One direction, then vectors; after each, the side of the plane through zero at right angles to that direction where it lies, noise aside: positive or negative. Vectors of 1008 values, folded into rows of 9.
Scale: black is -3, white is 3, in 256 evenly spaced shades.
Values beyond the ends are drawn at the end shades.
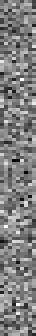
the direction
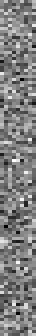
negative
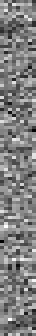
positive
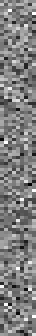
negative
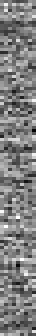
positive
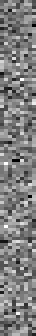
positive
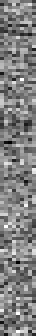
positive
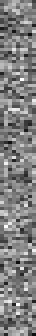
positive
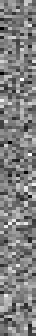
positive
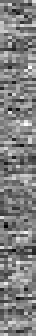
negative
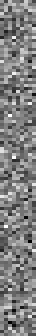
positive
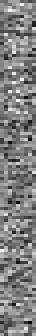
positive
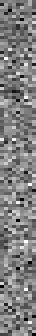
positive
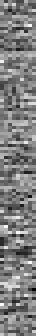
positive
